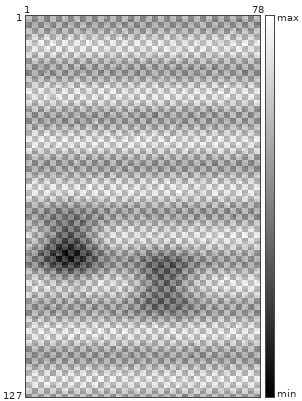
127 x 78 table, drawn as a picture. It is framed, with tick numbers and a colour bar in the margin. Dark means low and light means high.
Stripes running across repeat 8 times from top to bottom. There are no lone odd cells. There are two dips. The middle left is the ninth with the lowest average. No overall slope runs across the table. On average the colour sits 70% of the way up the scale.
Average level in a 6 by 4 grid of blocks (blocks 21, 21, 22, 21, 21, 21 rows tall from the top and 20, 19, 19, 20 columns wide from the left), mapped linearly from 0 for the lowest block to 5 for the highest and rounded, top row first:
4 4 4 4 | 5 5 5 5 | 5 5 5 5 | 0 3 3 4 | 4 4 2 5 | 5 5 5 5
